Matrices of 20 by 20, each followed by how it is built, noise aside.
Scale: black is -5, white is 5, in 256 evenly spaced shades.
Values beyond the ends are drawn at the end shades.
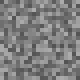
noise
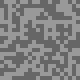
noise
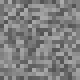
noise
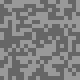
noise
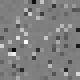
sparse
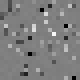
sparse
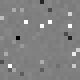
sparse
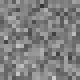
noise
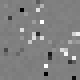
sparse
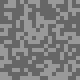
noise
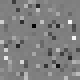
sparse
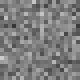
noise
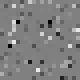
sparse
